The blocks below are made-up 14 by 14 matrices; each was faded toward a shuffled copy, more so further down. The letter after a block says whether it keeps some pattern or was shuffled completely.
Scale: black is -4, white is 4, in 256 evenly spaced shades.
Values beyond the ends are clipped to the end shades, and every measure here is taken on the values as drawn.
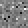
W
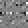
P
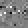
P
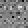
P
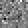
W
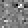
P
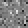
W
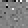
P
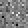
W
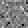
W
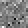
W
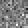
W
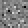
W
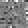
P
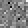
W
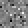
W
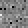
W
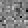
P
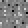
W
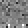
P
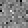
W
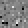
W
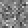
W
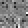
W
